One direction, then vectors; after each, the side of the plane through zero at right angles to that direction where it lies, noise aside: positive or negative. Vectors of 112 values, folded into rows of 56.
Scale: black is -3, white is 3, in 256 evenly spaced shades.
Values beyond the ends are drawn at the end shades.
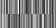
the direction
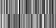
positive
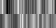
positive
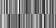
positive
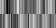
positive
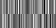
positive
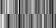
positive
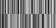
negative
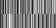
negative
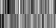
negative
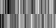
negative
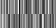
positive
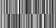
positive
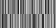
negative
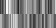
negative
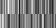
positive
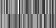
positive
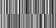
positive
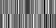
positive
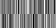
negative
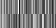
positive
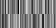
negative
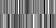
positive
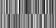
positive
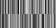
negative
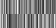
positive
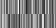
positive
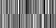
positive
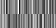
positive
